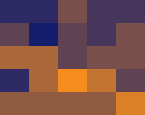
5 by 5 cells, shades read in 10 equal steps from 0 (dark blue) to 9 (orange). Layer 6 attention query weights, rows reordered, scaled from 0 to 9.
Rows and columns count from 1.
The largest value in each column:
6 6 9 7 8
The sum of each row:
10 12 23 26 28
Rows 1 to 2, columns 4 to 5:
2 2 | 2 4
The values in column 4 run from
2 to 7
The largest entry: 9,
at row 4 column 3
